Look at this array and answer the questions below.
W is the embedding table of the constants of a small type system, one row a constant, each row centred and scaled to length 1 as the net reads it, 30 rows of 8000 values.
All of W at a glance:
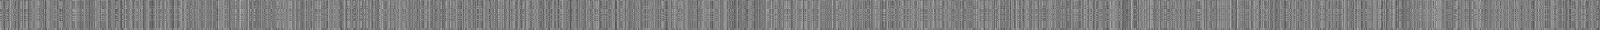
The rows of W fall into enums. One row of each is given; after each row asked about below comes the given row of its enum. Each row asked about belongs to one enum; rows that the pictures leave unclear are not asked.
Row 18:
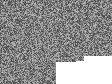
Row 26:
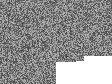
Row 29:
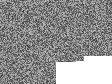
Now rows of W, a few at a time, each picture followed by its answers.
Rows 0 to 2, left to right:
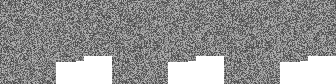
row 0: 18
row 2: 26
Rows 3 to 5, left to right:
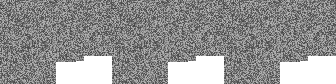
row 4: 26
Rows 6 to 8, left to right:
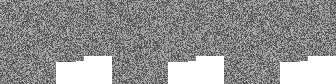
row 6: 29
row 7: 26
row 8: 29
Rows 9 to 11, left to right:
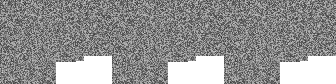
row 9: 18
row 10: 18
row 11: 18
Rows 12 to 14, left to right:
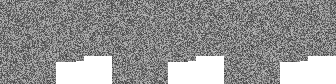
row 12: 26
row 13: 18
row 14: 29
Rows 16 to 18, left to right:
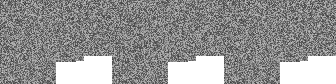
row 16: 18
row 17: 26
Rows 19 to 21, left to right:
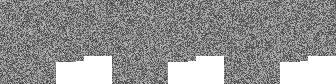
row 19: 29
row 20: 18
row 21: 26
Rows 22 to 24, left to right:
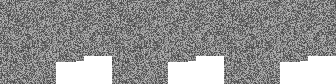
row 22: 26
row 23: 26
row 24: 26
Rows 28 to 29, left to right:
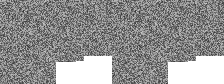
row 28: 29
